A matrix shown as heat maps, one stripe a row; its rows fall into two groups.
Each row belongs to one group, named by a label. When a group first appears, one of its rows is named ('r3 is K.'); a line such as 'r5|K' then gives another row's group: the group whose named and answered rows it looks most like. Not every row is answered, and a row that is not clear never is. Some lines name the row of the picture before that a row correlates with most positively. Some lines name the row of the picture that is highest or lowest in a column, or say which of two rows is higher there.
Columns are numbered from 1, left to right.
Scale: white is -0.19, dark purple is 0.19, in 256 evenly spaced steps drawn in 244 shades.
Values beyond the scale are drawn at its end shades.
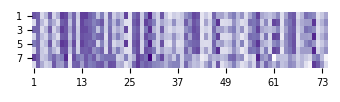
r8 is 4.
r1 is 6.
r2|6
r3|6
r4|6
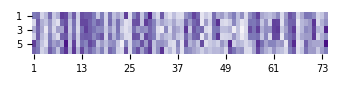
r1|6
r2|6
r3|6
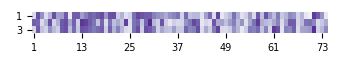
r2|6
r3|6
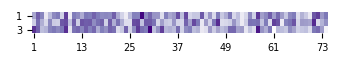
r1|4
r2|6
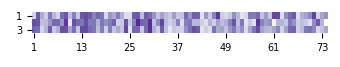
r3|6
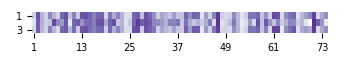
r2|4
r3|6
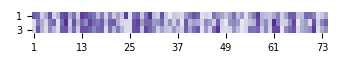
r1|6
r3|6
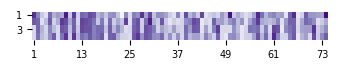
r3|6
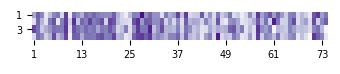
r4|4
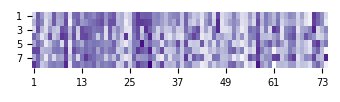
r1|4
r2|4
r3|6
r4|6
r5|4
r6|4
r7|6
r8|4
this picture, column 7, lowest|3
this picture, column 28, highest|5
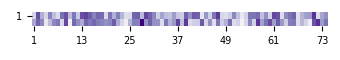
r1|6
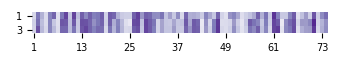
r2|6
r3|6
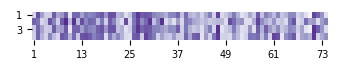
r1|4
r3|4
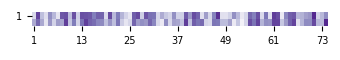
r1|6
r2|6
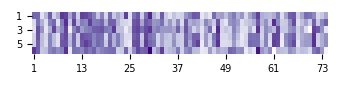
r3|4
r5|6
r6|4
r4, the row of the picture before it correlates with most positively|1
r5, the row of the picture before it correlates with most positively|1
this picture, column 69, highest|1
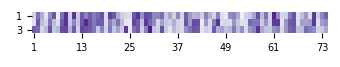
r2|6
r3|6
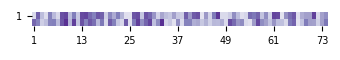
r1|6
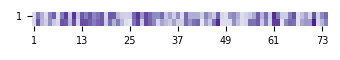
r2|6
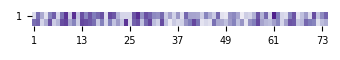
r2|6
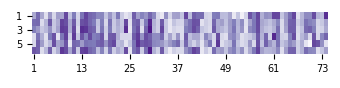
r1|6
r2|6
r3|6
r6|6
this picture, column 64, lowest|4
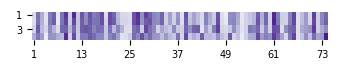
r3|6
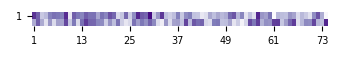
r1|4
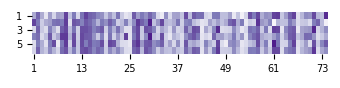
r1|6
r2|4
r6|6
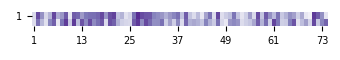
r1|4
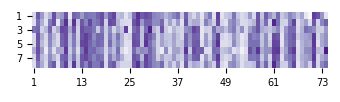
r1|4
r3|6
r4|6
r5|6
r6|6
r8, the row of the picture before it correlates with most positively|2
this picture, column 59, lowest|3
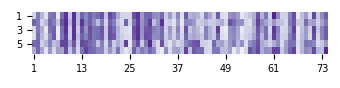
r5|6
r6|6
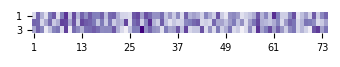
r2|6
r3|4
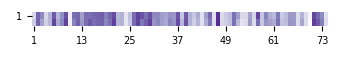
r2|4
